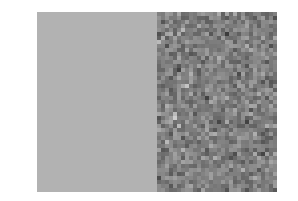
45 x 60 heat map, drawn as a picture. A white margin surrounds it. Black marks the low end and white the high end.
It is made of 1 by 2 panels. Panel 1,1: high, flat. Panel 1,2: middling, fine-grained.
